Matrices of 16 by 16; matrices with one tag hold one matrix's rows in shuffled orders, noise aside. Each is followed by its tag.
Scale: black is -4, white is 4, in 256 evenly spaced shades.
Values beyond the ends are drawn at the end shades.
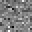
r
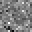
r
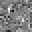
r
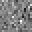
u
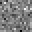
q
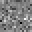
q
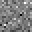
q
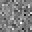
u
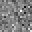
u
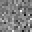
u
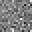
u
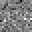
q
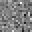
u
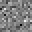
q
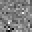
r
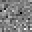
q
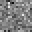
r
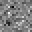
r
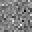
u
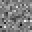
q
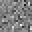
u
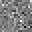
u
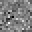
r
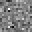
r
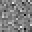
u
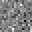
u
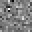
r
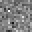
r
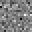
q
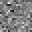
r
